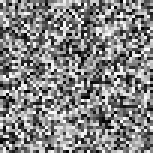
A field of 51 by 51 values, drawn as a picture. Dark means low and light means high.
The values spread evenly over their range. The grain is fine, like static. No seam splits the table. There are no regular stripes. No row or column stands out. No overall slope runs across the table. The halves do not mirror each other. On average the colour sits 50% of the way up the scale.
